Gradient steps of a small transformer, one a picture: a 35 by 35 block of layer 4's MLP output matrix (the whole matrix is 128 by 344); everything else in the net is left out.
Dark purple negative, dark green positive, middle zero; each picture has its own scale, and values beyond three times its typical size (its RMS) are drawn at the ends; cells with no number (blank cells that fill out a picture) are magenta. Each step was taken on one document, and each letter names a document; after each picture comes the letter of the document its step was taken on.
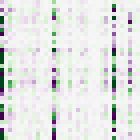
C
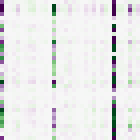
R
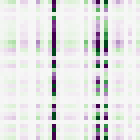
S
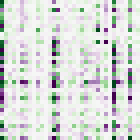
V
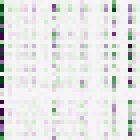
C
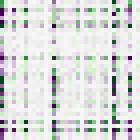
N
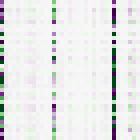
R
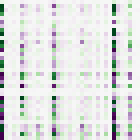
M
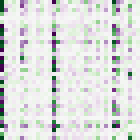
V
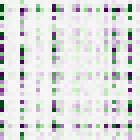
M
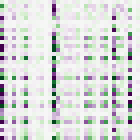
N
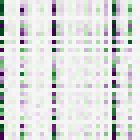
M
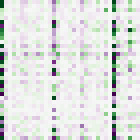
V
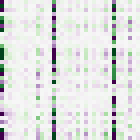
C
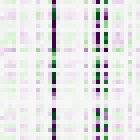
S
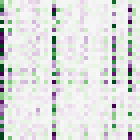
C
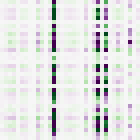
S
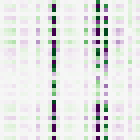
S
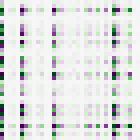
M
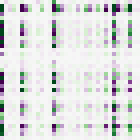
M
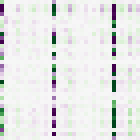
R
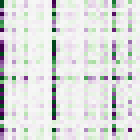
N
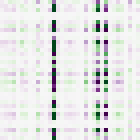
S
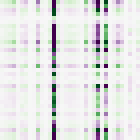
S
